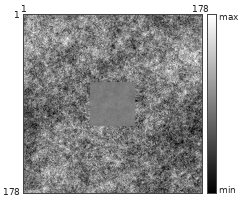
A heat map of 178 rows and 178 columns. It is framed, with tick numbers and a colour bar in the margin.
Odd patch: calmer, in the centre. Grain: blotchy. Histogram: bell-shaped. Stripes: none. Odd rows or columns: none.
